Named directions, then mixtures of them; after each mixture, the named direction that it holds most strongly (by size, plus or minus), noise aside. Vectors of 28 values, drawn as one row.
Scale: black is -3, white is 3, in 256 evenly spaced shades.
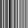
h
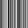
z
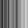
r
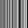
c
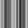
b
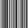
z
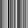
z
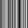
z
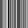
z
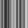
b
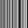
c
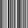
z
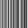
c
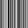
z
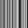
c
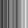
r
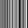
c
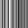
h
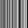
c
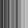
r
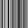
h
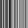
h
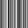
z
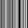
c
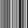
c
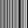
c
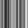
b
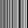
c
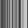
c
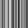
h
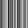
z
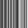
c
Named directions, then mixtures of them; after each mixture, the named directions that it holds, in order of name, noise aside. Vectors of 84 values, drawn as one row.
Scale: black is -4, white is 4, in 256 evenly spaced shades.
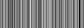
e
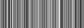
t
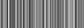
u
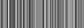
u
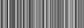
u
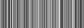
t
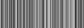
t, u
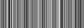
t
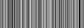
e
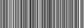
e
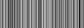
e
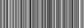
e, t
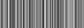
u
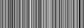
e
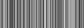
e, u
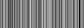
e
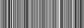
t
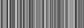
u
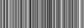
e, t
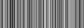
e, u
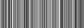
t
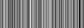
e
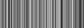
e, t
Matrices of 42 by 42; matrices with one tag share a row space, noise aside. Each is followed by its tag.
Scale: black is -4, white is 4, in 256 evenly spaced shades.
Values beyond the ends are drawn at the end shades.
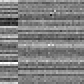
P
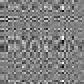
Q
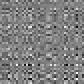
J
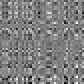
J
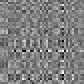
Q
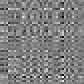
Q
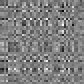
Q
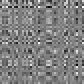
J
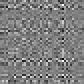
Q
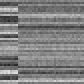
P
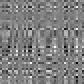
J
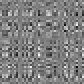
J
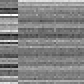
P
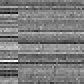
P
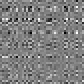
J
